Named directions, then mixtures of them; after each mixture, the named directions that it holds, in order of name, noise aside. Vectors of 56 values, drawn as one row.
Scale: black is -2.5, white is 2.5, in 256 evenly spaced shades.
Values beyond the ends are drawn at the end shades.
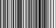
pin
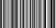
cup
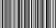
cup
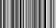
cup, pin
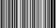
cup, pin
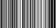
cup, pin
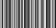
cup, pin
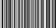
cup, pin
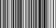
pin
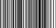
pin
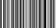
cup, pin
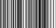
pin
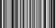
cup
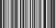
cup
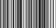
pin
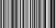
cup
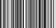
cup, pin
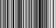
pin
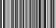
cup, pin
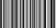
cup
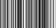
pin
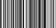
cup, pin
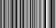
cup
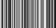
cup, pin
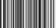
cup, pin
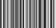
cup, pin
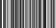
cup, pin
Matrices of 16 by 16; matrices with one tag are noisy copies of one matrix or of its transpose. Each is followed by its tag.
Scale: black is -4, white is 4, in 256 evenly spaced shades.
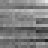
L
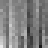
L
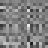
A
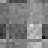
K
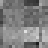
K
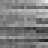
L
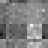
K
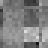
K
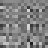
A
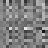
A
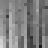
L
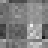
K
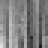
L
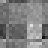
K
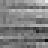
L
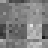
K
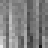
L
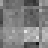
K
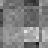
K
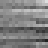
L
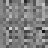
A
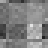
K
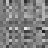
A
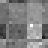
K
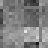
K
